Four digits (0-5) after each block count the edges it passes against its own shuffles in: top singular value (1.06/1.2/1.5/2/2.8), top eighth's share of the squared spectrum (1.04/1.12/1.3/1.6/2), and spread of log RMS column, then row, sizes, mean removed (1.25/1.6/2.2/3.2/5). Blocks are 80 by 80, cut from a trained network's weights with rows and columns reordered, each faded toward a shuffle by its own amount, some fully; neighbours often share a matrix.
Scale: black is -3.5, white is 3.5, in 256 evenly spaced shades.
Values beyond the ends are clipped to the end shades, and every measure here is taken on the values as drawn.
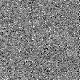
2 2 1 1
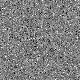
1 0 0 0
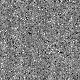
1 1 0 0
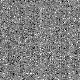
2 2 0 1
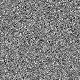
2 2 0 1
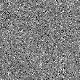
2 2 1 1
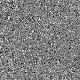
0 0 0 0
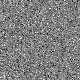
0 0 0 0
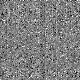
2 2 0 2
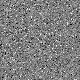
0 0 0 0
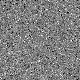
0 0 0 0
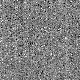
2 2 0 1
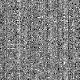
3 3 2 2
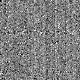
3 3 1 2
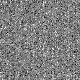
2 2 0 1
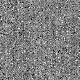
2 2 0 1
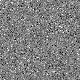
0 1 0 0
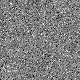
0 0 0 0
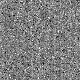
1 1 0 1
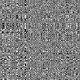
4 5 3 3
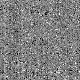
2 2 0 1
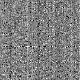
3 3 1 2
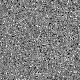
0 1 0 0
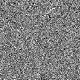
3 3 0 1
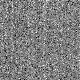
1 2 0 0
